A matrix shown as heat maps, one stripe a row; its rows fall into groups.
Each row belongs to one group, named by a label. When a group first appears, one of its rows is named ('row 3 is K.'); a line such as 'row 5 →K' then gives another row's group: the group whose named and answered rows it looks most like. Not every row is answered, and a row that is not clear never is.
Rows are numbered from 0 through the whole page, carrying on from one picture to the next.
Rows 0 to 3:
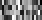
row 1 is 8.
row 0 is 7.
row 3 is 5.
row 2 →7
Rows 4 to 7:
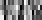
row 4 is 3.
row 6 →5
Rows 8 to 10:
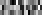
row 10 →3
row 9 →7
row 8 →3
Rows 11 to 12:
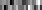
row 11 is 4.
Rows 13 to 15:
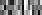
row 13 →3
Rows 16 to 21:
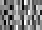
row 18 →7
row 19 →3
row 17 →4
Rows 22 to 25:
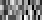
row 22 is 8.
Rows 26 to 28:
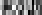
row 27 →5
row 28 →3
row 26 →5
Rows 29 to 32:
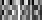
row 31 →8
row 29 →3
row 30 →7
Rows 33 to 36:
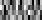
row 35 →7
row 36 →8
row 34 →3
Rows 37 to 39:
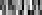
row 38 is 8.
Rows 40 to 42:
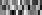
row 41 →8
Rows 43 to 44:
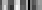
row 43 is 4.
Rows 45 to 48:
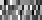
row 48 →7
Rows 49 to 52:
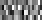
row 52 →7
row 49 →7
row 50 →8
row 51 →3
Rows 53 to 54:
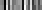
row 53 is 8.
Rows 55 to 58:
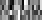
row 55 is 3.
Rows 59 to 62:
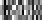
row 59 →3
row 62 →5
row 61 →8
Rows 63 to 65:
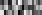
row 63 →8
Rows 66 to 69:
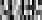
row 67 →4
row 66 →8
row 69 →4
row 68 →5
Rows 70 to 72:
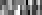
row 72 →4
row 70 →7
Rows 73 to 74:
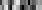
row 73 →4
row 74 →4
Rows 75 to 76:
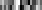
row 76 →4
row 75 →4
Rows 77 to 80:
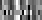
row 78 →4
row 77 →4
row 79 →8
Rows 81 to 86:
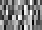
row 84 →8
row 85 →5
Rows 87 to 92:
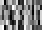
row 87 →5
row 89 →3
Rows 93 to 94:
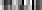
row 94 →5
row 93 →5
